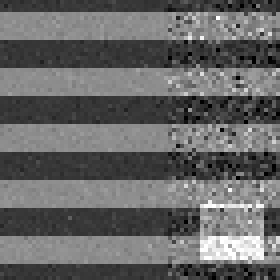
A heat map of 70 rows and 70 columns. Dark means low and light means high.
Ninth with the highest average: bottom right. Odd patch: higher, in the bottom right. Seam: vertical, 60% of the way across, the left part calmer. Stripes: horizontal, repeating 5 times.
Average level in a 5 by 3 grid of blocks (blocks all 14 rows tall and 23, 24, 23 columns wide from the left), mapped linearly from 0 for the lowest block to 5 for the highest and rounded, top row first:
000
000
000
003
005
